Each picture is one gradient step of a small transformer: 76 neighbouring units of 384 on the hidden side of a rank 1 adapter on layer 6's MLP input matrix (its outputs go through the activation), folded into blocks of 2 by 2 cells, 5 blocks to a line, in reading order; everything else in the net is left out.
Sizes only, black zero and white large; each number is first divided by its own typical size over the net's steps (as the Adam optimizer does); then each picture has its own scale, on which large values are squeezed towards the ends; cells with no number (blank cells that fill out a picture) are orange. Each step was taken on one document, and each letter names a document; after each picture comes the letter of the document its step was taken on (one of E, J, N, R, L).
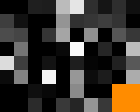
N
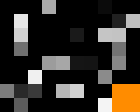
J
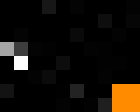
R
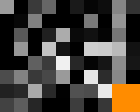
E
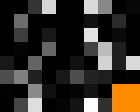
E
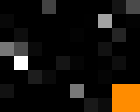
R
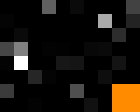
R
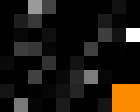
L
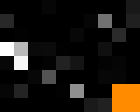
R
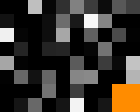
N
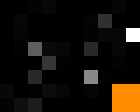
L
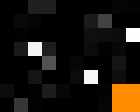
L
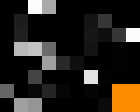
L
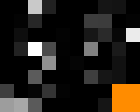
L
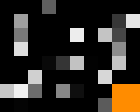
J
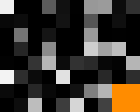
E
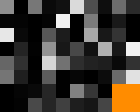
N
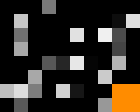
J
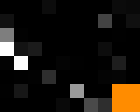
R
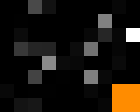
L
